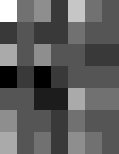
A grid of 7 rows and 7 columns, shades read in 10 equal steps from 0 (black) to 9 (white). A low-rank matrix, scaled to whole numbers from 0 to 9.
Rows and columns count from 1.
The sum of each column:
31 21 20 14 32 23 21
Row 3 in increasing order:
2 2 3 3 3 5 6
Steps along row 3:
down up down same down same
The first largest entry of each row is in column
1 5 1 5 5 1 1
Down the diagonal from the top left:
9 3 5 2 6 3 3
